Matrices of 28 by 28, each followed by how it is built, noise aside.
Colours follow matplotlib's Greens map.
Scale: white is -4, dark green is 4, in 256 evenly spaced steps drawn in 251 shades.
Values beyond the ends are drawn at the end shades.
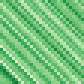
Toeplitz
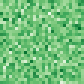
noise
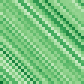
Toeplitz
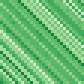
Toeplitz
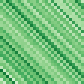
Toeplitz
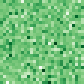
noise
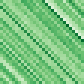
Toeplitz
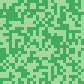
noise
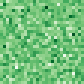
noise
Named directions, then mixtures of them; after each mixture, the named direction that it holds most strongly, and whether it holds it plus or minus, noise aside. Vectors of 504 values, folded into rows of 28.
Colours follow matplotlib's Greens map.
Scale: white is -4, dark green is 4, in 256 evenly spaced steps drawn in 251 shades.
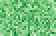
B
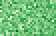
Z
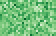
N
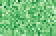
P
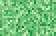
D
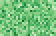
B, plus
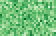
N, plus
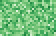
D, minus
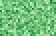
D, plus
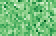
N, minus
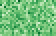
P, plus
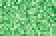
P, minus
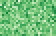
P, minus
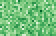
P, plus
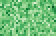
P, minus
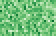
Z, minus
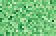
Z, minus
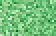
Z, plus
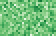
N, minus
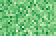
D, minus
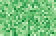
B, plus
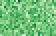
P, plus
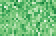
P, minus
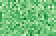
P, plus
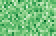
N, minus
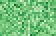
N, plus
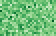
Z, minus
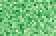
Z, minus
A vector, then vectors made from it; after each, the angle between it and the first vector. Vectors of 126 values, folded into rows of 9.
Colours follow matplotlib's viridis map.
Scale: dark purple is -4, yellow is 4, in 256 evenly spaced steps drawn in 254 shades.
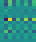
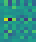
nearly opposite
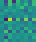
nearly parallel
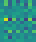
nearly opposite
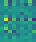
nearly opposite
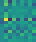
nearly opposite
